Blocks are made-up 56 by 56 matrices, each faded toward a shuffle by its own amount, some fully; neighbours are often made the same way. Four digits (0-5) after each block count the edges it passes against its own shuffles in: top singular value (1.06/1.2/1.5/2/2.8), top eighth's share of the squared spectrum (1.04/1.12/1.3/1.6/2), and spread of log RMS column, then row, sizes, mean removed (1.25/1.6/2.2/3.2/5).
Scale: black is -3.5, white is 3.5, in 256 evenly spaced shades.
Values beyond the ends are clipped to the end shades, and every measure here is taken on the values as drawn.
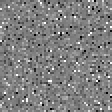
1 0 0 0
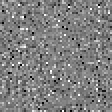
3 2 1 0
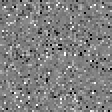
3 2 0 1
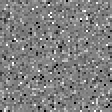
0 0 0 0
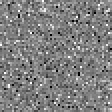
0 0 1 0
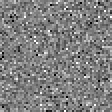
0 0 1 0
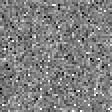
0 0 0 0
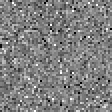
0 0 0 0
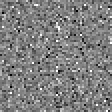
1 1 1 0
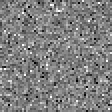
0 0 0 0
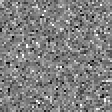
0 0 0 0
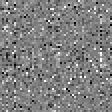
3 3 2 1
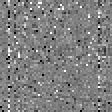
3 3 2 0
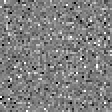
3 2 0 0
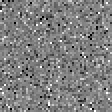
0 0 0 0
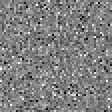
2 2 0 0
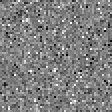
0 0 0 0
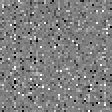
3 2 1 0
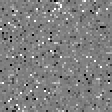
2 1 0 0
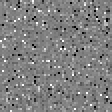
1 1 0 0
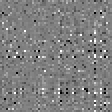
4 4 2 2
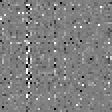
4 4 2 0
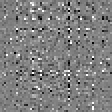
4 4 3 2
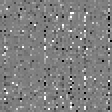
4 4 2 1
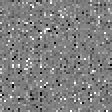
3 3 1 1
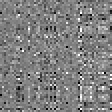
4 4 3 2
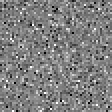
0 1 0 0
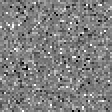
1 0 0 0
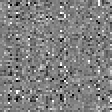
4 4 3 2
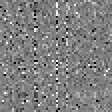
4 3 2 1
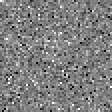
1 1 0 0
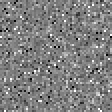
1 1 0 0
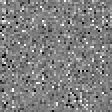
3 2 1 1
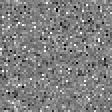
1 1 0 0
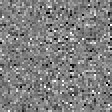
3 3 2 1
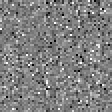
2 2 1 0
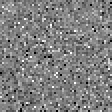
1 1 0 0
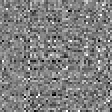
4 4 2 2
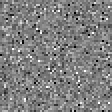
2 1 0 0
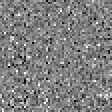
3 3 1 1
